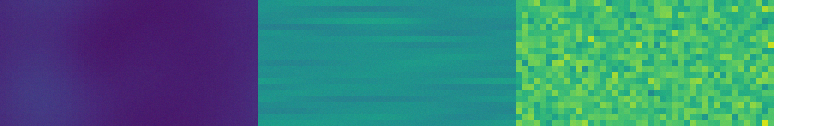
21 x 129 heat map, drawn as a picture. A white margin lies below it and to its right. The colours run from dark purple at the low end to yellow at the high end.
It is made of 1 by 3 panels. Panel 1,1: very low, smooth, faint in contrast. Panel 1,2: middling, streaked across, faint in contrast. Panel 1,3: high, fine-grained.
